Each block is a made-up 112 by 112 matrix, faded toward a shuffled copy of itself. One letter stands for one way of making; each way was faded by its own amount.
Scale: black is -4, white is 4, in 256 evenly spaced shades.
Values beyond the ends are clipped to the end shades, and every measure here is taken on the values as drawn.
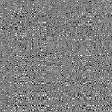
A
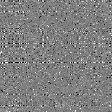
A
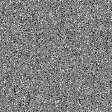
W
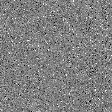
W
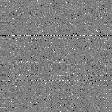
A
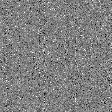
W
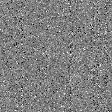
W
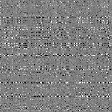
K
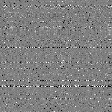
K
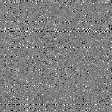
A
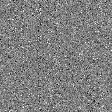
W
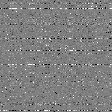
K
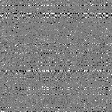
K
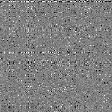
A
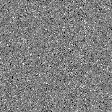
W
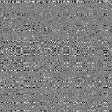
K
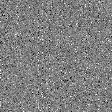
W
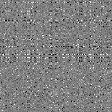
A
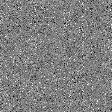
W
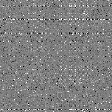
A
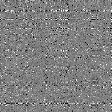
A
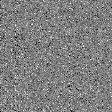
W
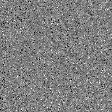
W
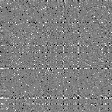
A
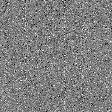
W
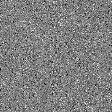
W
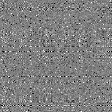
A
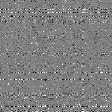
K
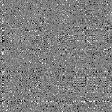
A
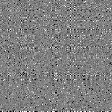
A
